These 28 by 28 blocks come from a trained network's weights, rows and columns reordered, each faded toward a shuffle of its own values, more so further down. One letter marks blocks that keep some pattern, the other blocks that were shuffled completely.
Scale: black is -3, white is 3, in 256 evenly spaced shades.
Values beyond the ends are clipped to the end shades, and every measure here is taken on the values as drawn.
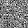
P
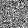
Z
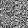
P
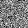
Z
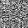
P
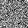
Z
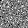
Z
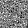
Z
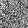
P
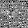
P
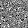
Z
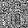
P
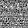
P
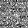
P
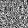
P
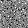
Z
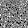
Z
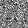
Z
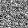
P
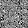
P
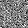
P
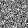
Z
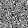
Z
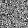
Z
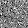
Z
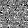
P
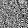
P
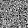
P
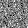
Z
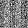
P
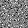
Z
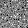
Z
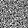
P
